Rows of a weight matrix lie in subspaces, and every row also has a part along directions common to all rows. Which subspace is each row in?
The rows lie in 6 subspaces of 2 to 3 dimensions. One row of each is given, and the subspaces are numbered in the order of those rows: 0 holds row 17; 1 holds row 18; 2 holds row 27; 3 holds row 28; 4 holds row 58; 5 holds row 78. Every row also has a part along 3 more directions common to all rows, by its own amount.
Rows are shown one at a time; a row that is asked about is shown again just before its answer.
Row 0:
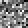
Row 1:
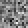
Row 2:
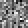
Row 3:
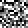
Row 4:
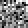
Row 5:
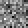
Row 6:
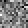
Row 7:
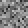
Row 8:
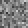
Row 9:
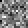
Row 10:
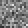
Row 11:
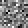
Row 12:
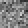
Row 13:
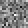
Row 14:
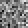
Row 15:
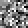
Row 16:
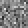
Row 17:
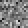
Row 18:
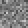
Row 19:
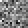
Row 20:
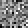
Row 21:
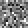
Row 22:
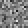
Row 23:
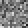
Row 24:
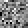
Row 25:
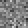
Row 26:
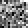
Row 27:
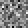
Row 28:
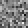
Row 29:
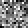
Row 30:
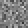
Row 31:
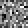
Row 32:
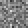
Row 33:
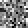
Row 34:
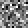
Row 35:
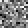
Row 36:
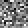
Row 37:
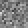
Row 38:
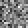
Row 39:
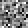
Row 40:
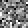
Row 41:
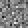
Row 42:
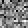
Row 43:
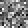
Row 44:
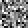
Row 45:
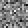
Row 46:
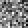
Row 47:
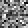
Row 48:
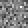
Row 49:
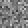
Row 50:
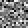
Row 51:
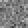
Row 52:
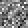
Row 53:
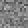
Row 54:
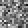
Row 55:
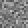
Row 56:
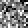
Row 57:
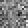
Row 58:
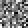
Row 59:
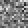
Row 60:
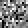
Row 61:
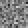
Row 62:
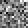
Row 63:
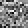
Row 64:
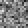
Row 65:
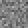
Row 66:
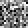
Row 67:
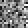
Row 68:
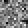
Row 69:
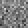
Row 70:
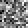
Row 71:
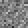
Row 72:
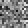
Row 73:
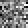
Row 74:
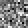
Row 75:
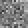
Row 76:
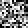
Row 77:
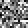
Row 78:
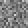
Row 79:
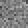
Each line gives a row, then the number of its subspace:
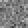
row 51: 5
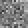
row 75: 4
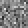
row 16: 1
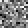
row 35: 0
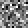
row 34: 2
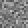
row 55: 3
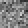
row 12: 4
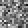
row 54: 2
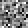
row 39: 2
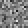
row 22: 1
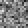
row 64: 3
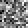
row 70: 3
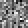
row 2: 4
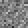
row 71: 2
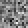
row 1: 3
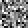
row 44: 0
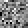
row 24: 0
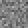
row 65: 0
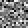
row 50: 3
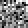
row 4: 4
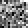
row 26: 4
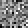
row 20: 4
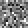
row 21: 5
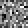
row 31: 5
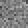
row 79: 5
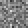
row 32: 5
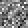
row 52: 2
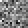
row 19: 0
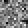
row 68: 5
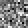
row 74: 3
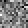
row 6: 0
